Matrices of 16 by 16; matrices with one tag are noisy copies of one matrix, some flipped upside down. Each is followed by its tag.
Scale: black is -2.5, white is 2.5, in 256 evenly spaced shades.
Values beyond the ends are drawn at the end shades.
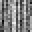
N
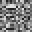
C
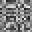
C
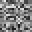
C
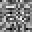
C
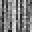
N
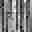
N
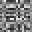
C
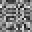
C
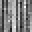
N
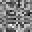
C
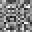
C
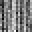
N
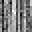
N
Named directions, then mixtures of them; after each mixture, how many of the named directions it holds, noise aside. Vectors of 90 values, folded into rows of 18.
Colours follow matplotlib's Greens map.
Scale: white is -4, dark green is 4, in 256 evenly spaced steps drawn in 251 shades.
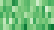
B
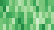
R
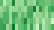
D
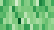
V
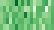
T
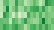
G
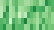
two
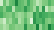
three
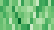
three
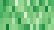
three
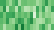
two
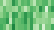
two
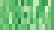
two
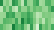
three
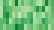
three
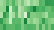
three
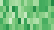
two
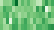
three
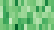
three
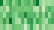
three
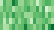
one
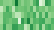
two
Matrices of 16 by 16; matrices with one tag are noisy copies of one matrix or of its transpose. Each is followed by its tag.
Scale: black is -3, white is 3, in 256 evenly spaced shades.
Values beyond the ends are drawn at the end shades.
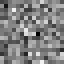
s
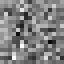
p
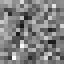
p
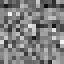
s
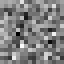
p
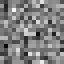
s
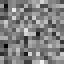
s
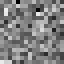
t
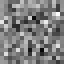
p
